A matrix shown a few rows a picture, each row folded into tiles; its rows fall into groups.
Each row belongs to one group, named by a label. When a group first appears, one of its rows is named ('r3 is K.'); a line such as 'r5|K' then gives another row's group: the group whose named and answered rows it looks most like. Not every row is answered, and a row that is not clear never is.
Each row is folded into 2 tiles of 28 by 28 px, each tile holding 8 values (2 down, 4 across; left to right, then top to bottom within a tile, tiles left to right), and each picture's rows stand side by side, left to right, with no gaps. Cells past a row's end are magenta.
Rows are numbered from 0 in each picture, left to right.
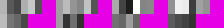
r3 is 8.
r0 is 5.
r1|8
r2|5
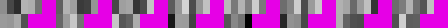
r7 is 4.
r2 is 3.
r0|5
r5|4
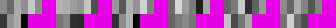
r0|4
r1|8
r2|4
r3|3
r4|3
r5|4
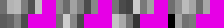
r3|4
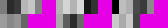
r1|8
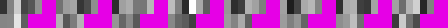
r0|3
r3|5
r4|5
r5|5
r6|3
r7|4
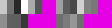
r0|5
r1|5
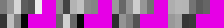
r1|4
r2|4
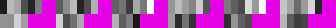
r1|3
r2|5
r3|8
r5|8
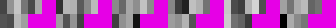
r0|3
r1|3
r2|4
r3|5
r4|5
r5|4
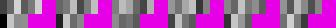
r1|4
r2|3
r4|4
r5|4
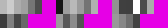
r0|8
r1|3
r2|5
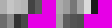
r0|8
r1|8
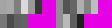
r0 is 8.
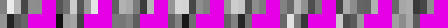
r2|3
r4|8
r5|4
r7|3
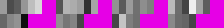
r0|5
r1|3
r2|4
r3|5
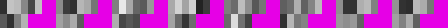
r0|3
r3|8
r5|4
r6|5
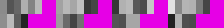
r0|5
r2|3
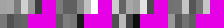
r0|8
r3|3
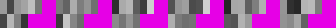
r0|4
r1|4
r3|3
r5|5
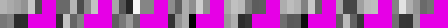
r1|4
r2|5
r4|8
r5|8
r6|5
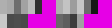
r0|8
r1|8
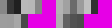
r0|5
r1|8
